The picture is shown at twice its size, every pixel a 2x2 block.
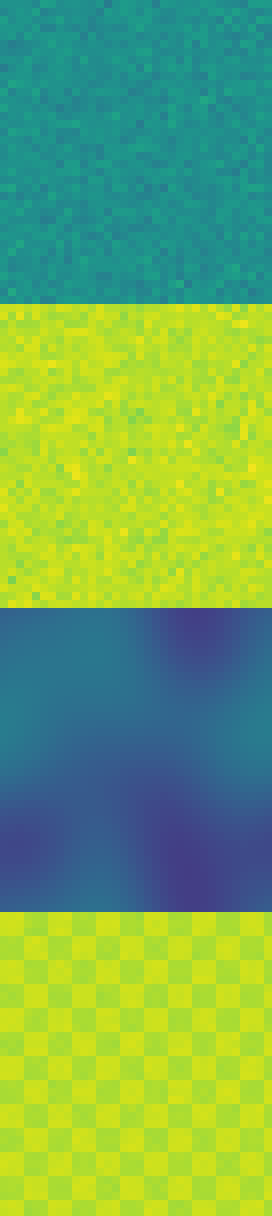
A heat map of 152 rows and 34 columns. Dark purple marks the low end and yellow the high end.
It is made of 4 by 1 panels. Panel 1,1: middling, fine-grained, faint in contrast. Panel 2,1: very high, fine-grained, faint in contrast. Panel 3,1: low, smooth. Panel 4,1: very high, checkered, faint in contrast.
